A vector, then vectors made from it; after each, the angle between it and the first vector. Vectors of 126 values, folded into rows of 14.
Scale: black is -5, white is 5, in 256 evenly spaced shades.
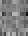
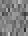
partly aligned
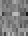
nearly parallel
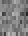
nearly parallel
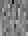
orthogonal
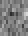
partly opposed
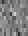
partly aligned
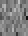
orthogonal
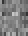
nearly parallel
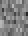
orthogonal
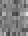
nearly opposite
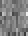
nearly opposite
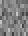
partly aligned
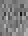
orthogonal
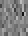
orthogonal
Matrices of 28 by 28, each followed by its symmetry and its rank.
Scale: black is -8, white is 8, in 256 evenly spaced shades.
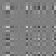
symmetric, rank one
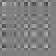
symmetric, rank one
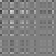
symmetric, rank one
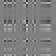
neither, rank one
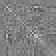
symmetric, rank five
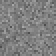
neither, full rank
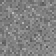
symmetric, full rank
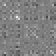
symmetric, rank five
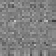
neither, rank five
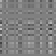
neither, rank one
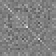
symmetric, rank five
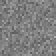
neither, full rank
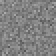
symmetric, full rank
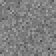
symmetric, full rank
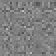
neither, rank five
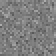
neither, full rank
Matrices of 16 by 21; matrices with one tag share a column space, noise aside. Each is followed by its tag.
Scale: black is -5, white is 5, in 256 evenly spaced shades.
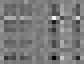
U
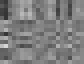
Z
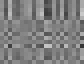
Z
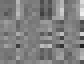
Z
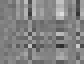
Z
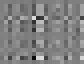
U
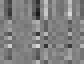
Z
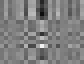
Z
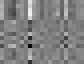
Z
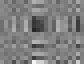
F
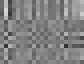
Z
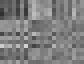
Z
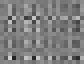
U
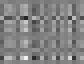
U
